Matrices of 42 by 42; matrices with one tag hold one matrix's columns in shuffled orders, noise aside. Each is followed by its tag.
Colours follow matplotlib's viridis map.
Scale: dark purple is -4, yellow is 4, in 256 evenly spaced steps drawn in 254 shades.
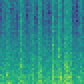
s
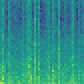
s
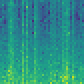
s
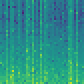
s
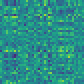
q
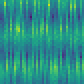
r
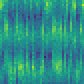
r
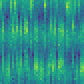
r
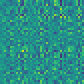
q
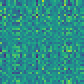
q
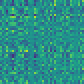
q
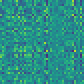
q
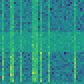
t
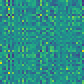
q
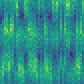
r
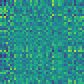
q
